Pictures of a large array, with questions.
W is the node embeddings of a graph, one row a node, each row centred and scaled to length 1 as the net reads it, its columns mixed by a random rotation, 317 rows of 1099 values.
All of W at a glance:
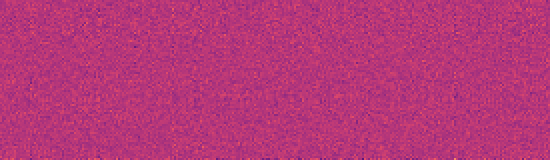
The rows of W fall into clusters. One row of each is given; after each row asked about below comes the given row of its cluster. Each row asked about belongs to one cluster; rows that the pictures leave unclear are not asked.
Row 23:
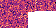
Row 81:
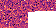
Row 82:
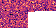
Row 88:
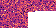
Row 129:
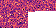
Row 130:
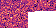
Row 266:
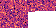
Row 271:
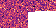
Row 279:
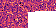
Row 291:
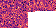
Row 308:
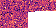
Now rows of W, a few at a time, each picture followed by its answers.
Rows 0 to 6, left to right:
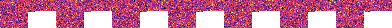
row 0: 279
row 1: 266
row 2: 271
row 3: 308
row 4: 279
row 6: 23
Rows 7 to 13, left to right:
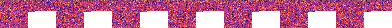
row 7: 81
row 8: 279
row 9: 81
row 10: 82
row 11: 81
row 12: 88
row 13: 291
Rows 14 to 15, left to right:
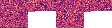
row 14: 82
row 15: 81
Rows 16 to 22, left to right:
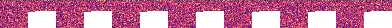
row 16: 279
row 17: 279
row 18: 279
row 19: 88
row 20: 88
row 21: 279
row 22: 291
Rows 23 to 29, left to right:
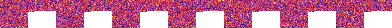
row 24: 271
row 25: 308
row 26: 308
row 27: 129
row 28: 23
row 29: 279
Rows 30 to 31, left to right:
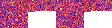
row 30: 279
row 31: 271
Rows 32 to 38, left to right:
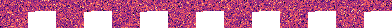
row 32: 279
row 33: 291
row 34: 88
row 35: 291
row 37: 81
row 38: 130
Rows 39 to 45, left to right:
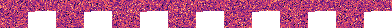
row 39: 271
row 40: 82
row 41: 130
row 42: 82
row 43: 308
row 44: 81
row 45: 81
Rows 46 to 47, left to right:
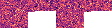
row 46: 130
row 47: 291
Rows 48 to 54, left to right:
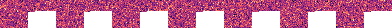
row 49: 23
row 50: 271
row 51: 271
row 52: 82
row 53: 130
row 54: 279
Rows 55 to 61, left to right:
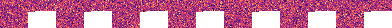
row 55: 279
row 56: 271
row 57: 291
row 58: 82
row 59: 88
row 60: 271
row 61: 129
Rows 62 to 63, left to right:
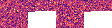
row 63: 129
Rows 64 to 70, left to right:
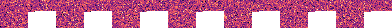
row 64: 279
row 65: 279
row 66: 130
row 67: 130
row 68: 129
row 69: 271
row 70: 129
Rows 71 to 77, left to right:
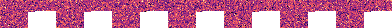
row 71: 308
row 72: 266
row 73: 23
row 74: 23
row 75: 308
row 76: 266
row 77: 308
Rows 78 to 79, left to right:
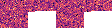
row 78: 81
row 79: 291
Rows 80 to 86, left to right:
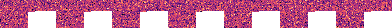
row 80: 81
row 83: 23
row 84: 129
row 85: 266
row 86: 266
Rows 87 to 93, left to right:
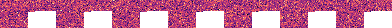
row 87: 82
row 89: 271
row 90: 308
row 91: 23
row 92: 129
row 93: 308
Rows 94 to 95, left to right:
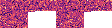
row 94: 308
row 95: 308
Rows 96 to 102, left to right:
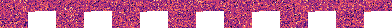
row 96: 266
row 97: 81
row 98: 279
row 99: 82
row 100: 291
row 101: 266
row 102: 82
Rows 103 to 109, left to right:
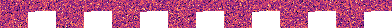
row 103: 308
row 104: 291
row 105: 130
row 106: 81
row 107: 308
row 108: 271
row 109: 266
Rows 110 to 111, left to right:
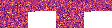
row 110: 279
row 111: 129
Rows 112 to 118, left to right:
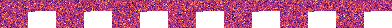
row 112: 291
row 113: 271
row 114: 279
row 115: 82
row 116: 81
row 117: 23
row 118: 129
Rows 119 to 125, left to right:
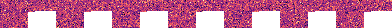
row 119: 88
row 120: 266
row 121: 82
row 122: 23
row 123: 82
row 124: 266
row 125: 308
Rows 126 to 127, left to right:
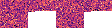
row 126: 308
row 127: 271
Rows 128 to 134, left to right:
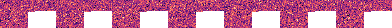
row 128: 81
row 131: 82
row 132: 23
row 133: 279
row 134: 129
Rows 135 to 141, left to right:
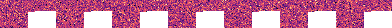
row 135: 129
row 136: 81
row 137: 279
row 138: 88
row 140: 23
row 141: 266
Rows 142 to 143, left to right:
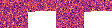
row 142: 279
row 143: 271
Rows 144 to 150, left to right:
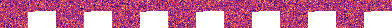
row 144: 291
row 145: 291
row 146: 23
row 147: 308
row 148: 130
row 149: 23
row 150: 81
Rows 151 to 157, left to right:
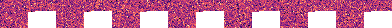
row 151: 291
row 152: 291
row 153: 23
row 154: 291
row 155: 266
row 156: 88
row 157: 129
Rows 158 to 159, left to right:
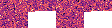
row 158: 266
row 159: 271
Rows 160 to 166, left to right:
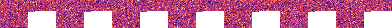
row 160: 82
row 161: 81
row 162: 266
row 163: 81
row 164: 308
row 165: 81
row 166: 266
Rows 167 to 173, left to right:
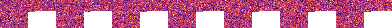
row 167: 81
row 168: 23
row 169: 130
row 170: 82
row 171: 271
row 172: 271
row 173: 308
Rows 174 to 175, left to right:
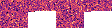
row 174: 308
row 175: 266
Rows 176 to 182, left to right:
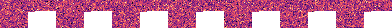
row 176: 130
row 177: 271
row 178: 279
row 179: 271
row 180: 266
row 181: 23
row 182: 82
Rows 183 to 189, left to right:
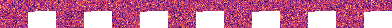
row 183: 271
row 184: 82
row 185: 291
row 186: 129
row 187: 81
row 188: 129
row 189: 23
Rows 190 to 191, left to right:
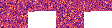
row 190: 23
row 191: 129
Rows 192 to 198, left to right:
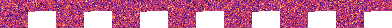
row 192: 82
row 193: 23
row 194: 129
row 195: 271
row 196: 271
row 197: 271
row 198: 266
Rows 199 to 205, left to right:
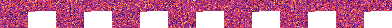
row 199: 82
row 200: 266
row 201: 82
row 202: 266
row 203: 271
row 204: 266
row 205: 130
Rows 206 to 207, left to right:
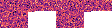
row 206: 23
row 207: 308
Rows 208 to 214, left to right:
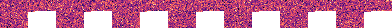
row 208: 291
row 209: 271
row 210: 291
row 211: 82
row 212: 266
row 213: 271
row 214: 308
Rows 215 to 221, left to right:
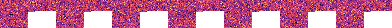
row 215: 82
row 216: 81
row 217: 279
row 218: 82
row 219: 291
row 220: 271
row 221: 130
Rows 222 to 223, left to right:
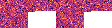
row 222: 271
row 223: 291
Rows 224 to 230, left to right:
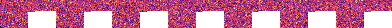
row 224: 279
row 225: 129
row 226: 279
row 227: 130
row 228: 23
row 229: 266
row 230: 266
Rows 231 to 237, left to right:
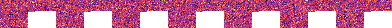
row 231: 82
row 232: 23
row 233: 271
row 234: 23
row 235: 81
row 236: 266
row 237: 81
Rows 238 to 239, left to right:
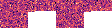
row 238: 23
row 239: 88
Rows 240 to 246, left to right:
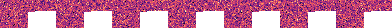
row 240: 81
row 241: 271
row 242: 308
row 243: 271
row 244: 271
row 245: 279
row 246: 88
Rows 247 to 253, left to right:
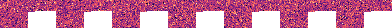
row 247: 271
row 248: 308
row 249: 82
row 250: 129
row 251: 279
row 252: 82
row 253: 81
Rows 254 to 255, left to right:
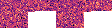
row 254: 130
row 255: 291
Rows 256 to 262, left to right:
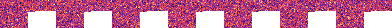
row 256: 279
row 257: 88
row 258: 291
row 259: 23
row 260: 23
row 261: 271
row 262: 129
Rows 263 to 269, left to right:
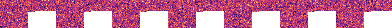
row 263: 279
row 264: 88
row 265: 23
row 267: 82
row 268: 23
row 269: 291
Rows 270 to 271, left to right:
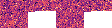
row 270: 308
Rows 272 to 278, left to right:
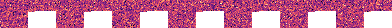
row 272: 23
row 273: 81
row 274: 308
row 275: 82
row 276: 291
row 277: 81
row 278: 291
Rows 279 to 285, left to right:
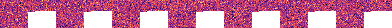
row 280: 291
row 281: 308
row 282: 82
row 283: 81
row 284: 129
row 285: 130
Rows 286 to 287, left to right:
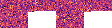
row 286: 23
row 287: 129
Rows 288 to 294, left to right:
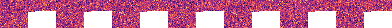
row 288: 308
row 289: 291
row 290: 279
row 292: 279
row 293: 266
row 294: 279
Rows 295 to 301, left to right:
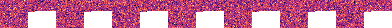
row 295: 81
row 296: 82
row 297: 279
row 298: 81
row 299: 291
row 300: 81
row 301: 88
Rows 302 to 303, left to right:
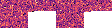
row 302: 23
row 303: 88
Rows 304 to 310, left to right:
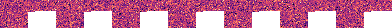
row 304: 279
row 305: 266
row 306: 271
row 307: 88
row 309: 266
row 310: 88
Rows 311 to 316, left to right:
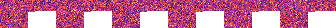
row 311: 81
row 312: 130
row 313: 88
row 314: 23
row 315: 23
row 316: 266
